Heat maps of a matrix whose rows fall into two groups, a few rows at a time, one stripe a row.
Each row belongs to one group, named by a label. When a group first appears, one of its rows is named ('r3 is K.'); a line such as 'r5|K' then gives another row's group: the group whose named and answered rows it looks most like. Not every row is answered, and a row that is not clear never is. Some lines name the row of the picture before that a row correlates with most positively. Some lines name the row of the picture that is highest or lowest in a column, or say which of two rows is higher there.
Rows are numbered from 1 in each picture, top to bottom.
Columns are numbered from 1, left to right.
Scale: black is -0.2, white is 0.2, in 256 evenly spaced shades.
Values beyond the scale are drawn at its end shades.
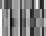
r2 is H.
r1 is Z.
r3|H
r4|H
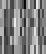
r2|Z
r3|Z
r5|Z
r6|Z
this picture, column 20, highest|1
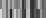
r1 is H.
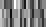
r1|Z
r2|H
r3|H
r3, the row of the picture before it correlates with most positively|2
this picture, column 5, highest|3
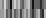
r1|H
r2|H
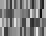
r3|H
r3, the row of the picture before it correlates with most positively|1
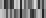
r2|H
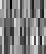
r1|H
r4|Z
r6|Z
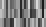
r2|H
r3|Z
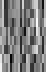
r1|Z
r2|Z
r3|Z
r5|H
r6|Z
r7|H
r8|H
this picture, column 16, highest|3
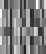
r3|H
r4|Z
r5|H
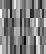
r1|Z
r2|H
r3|Z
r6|H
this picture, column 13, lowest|5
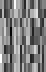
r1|Z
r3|H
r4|H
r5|H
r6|Z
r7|H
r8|Z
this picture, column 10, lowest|2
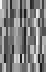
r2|H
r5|Z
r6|Z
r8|H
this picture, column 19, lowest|1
